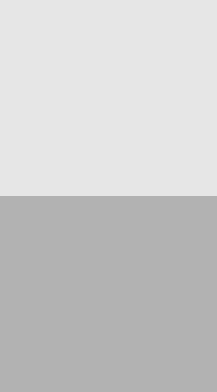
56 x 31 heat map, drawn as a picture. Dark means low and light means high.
It is made of 2 by 1 panels. Panel 1,1: very high, flat. Panel 2,1: high, flat.
